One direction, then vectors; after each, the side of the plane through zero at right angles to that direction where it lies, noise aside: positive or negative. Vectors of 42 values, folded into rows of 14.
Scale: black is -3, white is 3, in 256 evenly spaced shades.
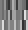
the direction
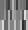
positive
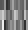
positive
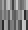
negative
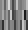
negative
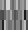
negative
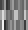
positive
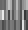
negative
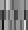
negative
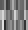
positive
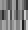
positive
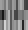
positive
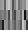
negative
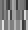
positive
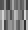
positive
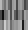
positive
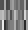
positive
